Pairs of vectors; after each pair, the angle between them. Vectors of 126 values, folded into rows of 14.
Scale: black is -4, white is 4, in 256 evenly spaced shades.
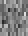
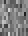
nearly opposite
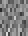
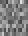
partly opposed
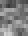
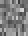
orthogonal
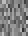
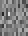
partly aligned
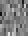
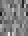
nearly parallel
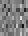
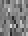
partly opposed
